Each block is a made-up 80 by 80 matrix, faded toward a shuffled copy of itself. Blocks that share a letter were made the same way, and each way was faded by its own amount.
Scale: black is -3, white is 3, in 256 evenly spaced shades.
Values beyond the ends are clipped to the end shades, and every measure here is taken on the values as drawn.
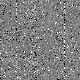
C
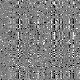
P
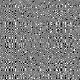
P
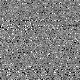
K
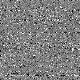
K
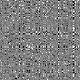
P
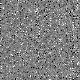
C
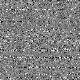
K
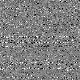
K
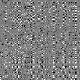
P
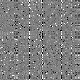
P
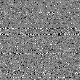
K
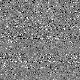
K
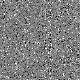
C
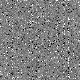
C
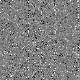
C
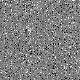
C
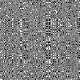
P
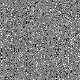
C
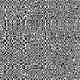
P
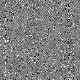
C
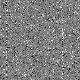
C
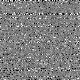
K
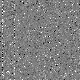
C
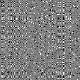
P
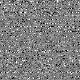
K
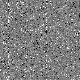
C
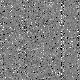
C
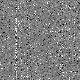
C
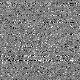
K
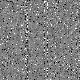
C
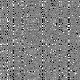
P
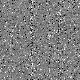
C
